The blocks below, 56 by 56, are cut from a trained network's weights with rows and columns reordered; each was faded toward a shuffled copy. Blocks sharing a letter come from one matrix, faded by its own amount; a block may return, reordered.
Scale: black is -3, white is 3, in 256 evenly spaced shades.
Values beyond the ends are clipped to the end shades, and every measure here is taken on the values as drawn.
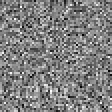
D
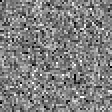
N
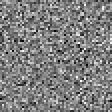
D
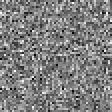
D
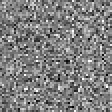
D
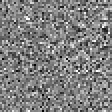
D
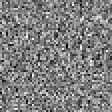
D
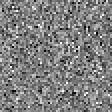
N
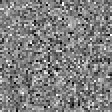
N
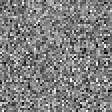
D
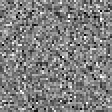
N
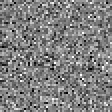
N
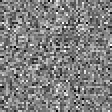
D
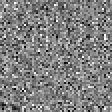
N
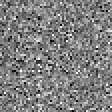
N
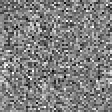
D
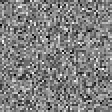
D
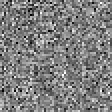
D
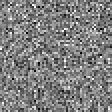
D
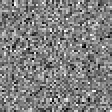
D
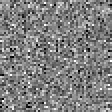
N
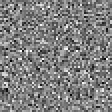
D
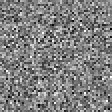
D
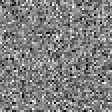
N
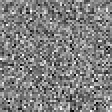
D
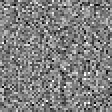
D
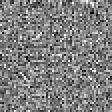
D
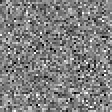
N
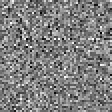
D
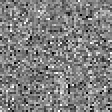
N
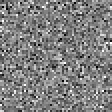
N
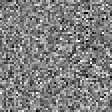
D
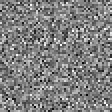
D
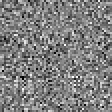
D
